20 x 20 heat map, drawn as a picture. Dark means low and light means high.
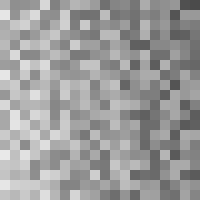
No single row or column stands out from its neighbours. The field climbs toward the left. Fine speckle covers the field. No regular stripes run through it.
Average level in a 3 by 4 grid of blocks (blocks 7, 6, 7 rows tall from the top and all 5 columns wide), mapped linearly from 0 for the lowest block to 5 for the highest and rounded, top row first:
4210 / 5321 / 5321
